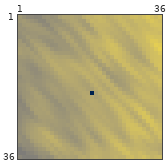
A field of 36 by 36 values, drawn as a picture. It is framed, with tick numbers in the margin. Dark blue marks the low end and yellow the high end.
Grain: diagonal, down to the right. Lone odd cells: 1, lower than its neighbours. Slope: up to the right. Average level on the scale: 70%.
